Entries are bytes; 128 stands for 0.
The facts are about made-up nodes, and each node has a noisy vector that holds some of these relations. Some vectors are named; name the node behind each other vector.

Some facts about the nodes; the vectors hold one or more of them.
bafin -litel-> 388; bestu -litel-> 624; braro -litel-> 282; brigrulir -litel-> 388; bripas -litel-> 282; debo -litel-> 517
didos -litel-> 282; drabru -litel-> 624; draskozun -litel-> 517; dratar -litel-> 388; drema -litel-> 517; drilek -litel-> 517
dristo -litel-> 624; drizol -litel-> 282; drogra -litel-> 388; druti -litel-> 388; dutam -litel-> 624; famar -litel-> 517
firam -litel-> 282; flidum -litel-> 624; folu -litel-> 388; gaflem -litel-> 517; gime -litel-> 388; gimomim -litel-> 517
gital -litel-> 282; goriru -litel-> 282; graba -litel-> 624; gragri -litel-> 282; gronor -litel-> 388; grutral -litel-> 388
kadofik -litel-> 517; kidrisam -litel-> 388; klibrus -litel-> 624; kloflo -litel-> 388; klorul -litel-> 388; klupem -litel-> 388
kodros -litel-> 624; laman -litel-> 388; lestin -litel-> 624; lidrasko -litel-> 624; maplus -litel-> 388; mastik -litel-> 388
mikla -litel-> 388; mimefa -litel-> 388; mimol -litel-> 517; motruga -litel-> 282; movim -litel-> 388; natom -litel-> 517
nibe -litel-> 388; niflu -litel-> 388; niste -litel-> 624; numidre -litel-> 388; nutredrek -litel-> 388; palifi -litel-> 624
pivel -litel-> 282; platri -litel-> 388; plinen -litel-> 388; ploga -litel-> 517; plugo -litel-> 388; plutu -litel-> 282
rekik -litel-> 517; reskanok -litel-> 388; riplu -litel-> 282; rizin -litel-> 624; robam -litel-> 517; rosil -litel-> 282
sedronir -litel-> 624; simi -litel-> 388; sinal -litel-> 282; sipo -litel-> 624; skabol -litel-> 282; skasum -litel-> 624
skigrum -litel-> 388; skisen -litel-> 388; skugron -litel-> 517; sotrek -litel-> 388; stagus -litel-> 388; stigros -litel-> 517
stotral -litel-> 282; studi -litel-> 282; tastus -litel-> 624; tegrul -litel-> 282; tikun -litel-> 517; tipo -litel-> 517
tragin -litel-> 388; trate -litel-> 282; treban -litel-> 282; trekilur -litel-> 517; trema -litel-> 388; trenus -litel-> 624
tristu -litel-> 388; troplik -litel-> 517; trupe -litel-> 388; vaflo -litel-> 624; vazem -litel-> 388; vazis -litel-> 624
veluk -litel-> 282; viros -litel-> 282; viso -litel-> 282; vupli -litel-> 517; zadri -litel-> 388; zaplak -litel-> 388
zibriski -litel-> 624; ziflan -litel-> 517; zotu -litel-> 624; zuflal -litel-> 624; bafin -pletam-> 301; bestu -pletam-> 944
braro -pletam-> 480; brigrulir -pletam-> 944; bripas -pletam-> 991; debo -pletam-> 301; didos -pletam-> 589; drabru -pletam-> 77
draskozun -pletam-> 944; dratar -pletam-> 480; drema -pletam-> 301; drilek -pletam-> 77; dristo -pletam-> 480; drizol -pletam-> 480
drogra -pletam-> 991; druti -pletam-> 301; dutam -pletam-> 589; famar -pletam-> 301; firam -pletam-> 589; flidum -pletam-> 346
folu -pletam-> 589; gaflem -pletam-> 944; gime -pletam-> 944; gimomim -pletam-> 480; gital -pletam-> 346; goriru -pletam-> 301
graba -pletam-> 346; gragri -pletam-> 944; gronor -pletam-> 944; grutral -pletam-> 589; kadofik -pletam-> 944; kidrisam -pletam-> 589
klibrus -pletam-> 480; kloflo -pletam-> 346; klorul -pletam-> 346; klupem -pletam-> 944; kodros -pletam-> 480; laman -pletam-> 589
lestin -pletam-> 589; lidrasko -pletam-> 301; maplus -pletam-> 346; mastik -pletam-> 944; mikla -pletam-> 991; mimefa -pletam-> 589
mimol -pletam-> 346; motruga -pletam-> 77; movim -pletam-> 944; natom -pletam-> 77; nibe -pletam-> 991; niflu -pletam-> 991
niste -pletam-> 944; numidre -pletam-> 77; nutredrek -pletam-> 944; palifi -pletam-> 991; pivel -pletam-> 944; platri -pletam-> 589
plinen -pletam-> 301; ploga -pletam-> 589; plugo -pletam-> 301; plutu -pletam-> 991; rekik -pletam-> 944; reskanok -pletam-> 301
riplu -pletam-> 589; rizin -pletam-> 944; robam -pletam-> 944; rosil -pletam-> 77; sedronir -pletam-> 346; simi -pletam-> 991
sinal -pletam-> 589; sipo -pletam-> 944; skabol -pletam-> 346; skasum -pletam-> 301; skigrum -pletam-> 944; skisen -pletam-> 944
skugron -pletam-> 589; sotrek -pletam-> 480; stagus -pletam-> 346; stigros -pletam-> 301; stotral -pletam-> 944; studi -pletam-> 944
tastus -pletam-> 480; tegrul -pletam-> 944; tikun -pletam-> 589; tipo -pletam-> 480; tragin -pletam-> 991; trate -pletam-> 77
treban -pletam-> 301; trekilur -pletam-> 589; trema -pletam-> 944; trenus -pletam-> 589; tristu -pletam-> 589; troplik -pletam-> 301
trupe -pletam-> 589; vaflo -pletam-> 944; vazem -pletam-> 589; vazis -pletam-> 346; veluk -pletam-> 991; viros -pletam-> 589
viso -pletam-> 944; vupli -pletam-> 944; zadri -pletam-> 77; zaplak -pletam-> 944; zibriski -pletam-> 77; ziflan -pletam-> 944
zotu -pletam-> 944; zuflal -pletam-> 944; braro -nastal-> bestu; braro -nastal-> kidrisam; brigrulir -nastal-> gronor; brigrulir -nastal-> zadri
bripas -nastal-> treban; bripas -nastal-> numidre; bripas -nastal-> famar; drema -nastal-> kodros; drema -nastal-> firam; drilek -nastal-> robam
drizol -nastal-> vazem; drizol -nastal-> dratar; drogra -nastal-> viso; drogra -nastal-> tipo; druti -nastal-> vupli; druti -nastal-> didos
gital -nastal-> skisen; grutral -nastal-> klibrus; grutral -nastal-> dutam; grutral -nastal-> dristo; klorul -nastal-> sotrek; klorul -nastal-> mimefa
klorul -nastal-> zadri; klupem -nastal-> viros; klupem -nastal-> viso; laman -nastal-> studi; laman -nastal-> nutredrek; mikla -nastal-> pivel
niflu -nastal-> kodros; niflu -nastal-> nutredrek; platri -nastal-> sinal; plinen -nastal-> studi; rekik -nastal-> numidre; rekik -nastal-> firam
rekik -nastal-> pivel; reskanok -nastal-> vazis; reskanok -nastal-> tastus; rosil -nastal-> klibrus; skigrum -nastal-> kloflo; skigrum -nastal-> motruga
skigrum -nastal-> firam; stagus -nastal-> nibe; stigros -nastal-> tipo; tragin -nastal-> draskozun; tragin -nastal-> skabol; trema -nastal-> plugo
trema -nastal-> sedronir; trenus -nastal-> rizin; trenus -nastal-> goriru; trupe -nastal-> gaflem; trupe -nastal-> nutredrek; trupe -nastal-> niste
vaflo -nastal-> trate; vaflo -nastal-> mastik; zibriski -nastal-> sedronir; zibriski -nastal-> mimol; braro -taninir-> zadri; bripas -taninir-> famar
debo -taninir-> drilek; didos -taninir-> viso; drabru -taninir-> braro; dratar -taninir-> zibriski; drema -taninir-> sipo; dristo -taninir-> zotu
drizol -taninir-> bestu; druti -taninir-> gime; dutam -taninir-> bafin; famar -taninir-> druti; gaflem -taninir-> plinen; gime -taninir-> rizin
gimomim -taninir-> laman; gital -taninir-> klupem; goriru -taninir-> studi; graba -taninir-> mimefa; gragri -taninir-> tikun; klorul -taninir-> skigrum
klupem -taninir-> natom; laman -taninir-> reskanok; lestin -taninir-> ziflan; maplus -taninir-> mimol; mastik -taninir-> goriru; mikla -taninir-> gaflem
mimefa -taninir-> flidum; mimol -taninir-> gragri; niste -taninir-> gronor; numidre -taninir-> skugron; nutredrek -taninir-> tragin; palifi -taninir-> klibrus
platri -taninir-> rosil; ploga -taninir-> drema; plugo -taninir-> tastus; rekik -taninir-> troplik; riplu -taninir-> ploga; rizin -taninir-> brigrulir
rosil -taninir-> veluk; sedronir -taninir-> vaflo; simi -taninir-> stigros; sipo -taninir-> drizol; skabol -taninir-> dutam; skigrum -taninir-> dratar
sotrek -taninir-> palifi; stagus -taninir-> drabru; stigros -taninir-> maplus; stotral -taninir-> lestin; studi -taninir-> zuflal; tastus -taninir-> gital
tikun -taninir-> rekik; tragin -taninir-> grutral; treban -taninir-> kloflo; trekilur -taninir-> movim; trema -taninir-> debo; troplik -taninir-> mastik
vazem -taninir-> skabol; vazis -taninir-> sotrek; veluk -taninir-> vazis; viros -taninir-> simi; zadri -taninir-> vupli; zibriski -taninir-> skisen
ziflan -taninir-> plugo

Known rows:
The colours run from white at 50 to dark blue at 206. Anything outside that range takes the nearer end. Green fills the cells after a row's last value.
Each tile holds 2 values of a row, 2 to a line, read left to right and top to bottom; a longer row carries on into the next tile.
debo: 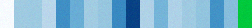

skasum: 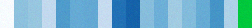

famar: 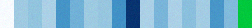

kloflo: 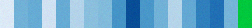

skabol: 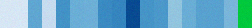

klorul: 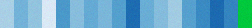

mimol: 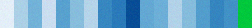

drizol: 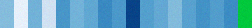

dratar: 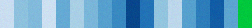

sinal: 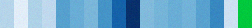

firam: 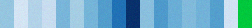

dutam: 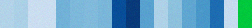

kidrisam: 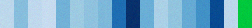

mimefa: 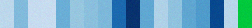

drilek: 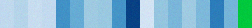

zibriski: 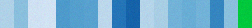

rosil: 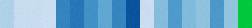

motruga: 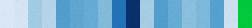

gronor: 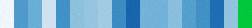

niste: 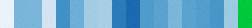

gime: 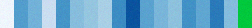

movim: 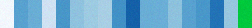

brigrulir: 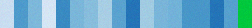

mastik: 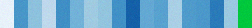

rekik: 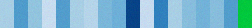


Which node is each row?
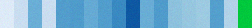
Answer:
veluk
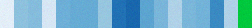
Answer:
palifi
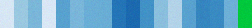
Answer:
sedronir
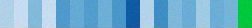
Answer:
bripas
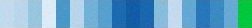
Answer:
tastus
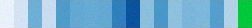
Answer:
plutu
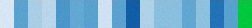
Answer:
druti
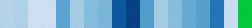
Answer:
lestin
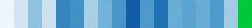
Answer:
studi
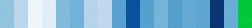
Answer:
laman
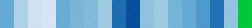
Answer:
trenus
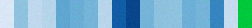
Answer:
drabru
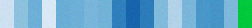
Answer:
vazis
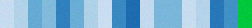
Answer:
stigros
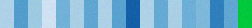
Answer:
mikla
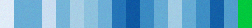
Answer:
maplus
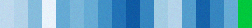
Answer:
klibrus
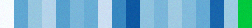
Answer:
bafin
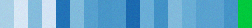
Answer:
gital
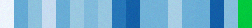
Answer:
simi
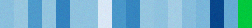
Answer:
drogra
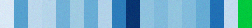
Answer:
numidre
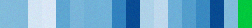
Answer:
grutral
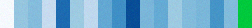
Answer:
ziflan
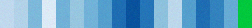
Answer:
dristo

